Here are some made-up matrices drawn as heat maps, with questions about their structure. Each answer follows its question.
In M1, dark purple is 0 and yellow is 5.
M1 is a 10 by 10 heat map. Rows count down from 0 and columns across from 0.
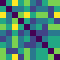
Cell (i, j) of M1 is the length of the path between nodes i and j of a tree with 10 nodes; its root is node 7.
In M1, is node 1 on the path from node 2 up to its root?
yes
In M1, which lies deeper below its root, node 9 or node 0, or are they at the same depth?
the same depth
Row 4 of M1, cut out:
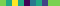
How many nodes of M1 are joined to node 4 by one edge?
1
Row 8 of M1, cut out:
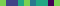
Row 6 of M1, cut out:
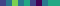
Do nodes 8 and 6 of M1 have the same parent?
no
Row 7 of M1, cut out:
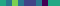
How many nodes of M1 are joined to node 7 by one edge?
2
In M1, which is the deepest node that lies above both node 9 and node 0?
5
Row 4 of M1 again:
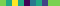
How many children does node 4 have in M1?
0
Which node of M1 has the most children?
5
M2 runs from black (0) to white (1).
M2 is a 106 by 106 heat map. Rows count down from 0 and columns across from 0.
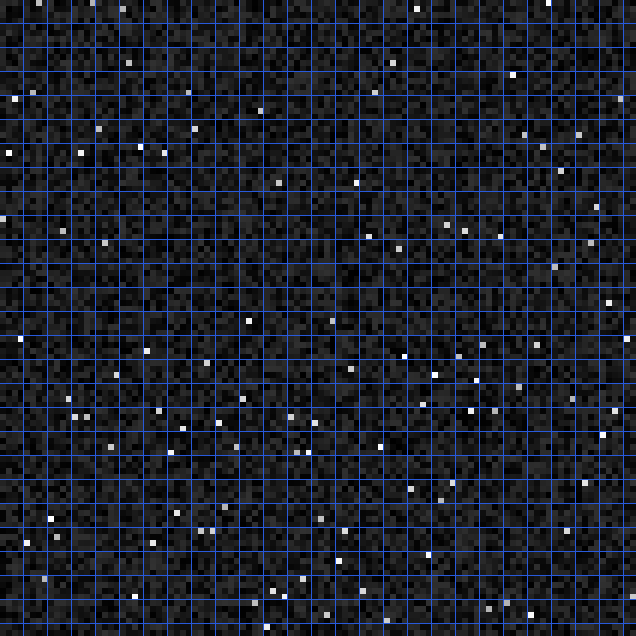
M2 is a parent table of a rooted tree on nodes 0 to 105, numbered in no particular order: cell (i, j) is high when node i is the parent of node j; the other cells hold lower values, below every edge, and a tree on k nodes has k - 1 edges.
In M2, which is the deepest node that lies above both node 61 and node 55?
53
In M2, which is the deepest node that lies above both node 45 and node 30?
98
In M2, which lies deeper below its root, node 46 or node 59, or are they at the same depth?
the same depth
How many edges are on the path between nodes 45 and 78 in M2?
11
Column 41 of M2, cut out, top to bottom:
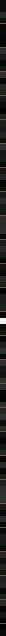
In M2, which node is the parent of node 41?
53
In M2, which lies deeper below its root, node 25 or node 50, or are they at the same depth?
node 25
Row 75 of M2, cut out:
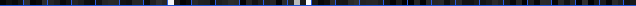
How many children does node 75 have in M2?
3
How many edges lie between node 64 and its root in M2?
5
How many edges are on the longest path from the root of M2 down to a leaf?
56
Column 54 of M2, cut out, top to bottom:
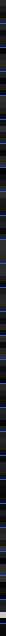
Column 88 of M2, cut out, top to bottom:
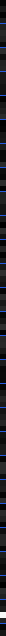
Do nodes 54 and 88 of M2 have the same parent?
yes
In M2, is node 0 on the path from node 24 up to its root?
yes
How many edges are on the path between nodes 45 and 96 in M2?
6
